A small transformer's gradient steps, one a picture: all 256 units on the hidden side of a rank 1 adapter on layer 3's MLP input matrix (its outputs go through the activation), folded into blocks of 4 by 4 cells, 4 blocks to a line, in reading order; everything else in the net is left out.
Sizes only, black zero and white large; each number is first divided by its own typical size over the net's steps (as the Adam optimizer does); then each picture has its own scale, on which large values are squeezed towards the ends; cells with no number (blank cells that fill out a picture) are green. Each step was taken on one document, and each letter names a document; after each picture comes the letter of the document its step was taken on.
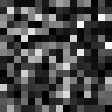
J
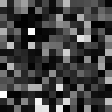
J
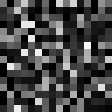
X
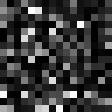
J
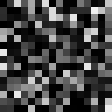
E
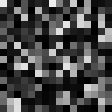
X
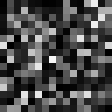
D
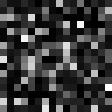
J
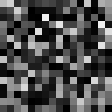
X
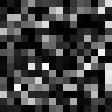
E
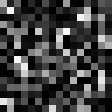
X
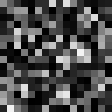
X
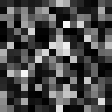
J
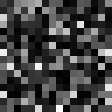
J
